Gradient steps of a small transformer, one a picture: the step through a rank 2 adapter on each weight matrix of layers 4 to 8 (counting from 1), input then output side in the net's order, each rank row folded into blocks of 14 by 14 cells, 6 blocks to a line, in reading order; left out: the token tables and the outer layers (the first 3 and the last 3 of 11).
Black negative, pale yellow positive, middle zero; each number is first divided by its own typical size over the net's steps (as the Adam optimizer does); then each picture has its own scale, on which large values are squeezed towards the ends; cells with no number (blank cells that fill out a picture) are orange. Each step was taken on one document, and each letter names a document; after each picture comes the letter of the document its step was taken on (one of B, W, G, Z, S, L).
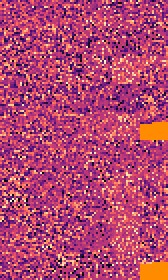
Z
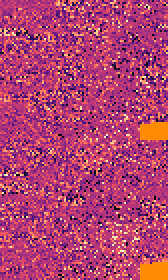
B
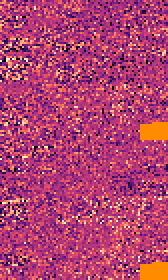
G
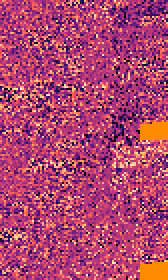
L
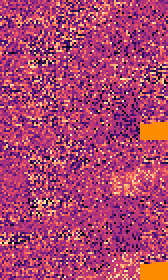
L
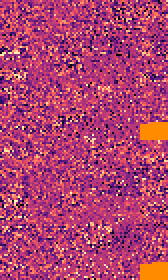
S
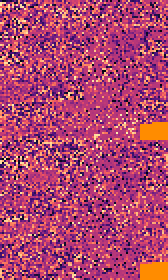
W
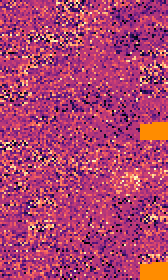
B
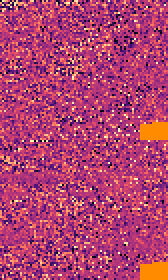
G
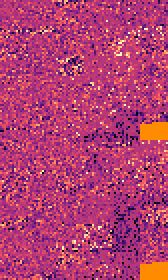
S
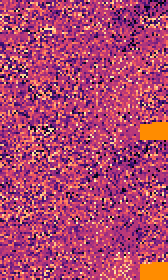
Z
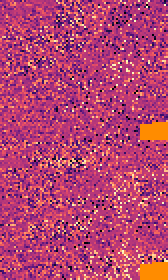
B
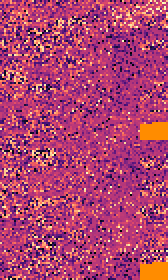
Z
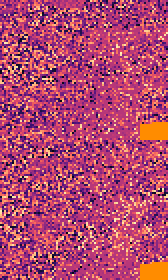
W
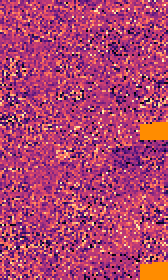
G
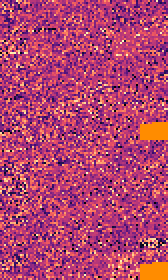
Z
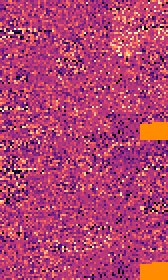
S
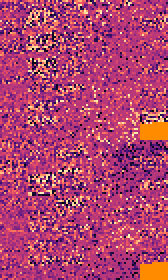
W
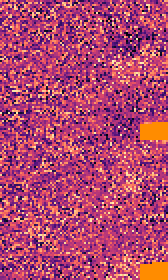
Z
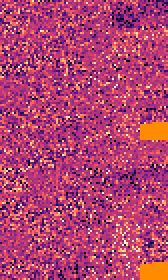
G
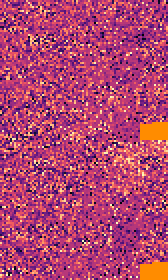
S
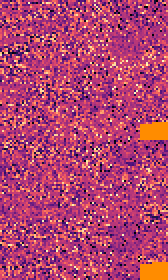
G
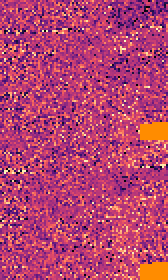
G
